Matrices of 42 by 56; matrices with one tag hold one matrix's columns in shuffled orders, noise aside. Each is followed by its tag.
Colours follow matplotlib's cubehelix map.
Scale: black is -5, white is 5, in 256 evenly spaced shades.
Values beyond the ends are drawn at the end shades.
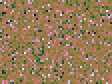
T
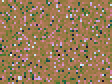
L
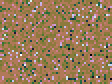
L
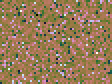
T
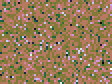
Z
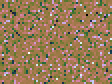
T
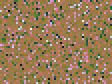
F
